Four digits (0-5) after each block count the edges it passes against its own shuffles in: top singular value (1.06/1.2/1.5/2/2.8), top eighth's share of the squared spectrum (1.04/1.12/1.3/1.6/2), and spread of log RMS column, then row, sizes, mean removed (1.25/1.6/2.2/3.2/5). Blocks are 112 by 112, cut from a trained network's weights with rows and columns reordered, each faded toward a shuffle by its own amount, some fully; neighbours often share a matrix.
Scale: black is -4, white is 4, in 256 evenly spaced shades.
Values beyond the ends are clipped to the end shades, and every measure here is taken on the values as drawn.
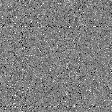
3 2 2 1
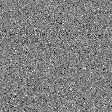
2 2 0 1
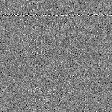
3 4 1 2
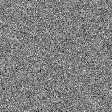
2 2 0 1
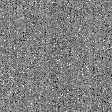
2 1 0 0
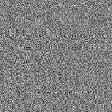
4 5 2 3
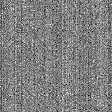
4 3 1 2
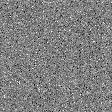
0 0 0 0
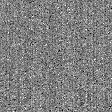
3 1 0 1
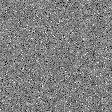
0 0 0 0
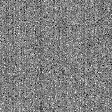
3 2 1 1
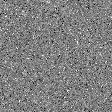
0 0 0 0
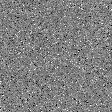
0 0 0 0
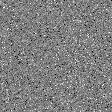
0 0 0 0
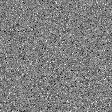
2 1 0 1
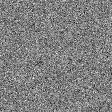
1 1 0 0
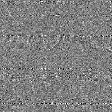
3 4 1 3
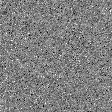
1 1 0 0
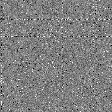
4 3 2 1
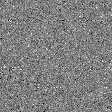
2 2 0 1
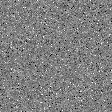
1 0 0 0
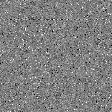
3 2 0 1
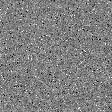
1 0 0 0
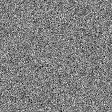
2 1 0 0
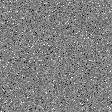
1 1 0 0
